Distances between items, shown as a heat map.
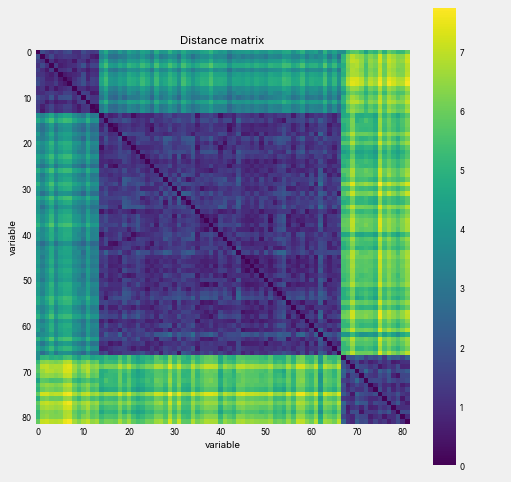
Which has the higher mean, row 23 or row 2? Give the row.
2
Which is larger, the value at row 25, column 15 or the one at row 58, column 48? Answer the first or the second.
the first
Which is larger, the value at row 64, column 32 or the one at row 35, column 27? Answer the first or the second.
the first
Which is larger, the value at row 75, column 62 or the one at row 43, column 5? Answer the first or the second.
the first
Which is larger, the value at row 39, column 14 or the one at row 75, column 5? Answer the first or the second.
the second
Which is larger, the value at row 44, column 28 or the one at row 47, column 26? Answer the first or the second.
the first
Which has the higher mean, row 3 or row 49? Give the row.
3
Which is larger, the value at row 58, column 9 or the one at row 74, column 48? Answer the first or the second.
the second
